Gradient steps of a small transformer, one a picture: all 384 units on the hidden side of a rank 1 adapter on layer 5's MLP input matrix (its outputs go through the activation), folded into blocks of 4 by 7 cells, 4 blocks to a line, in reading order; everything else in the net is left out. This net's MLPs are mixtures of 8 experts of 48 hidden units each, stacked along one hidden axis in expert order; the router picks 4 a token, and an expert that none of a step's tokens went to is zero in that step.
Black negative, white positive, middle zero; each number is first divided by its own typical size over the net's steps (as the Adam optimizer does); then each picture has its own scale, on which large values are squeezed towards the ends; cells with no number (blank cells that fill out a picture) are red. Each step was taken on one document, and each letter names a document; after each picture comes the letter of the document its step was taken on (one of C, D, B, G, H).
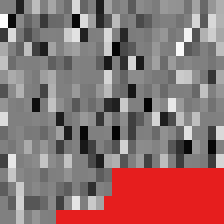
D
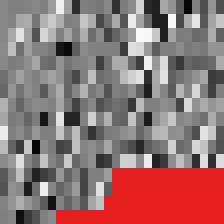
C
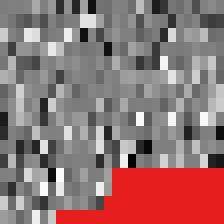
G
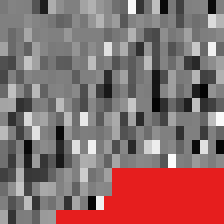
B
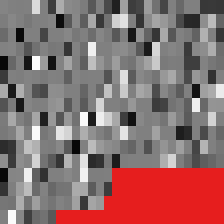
B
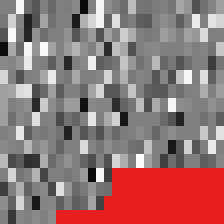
D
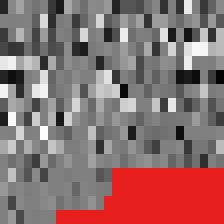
C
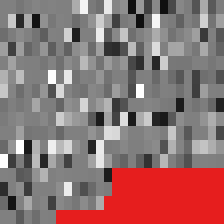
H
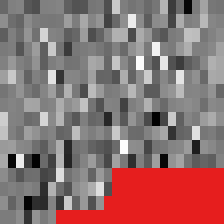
H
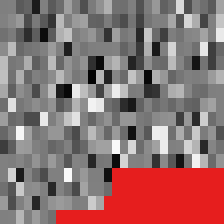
C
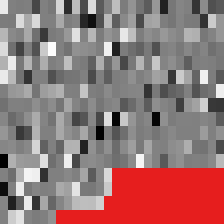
H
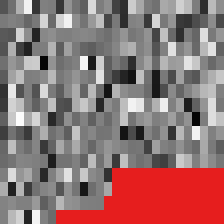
C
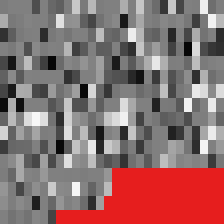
B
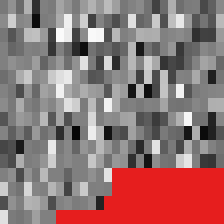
G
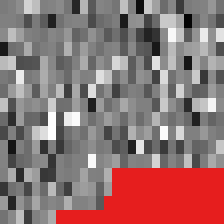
C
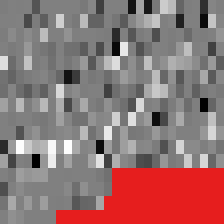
H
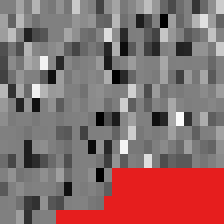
D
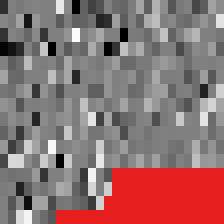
H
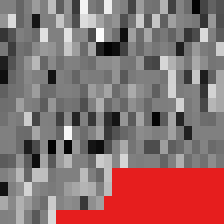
H
